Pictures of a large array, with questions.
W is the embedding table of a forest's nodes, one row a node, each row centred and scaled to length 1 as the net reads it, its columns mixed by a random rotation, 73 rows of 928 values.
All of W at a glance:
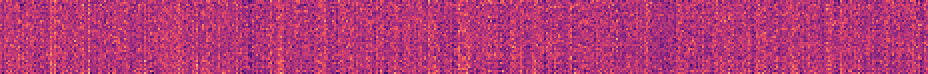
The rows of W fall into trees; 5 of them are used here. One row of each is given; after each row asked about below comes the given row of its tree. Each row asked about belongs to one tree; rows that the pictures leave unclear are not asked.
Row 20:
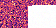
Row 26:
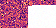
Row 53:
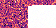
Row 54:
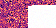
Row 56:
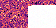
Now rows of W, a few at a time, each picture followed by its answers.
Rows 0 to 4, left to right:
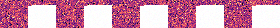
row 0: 54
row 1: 54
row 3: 54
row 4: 26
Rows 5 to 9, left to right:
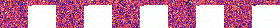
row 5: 26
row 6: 53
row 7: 53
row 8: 26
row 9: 20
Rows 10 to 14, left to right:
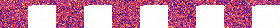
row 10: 54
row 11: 20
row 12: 54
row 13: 26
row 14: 26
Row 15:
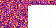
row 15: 56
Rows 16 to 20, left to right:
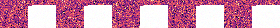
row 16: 53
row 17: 54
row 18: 26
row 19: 53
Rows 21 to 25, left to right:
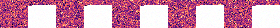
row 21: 20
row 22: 26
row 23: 20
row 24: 56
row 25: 54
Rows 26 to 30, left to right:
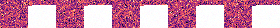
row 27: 54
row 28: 56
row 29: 56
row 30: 20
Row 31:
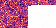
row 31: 26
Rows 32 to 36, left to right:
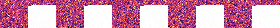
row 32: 54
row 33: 20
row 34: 53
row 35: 20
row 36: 53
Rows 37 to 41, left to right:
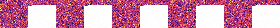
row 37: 26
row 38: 20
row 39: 54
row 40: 53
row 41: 54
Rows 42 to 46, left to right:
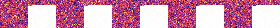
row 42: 56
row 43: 26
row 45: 54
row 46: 20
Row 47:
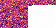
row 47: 20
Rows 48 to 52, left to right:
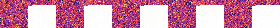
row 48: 53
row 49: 26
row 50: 20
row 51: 26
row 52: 54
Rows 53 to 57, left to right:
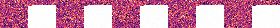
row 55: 53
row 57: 20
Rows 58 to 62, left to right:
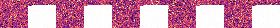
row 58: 20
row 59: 56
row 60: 26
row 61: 26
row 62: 54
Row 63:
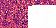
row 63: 53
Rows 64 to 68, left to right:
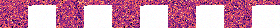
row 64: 20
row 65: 26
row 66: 20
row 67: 56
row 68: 26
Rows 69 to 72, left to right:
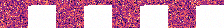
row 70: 54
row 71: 54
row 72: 26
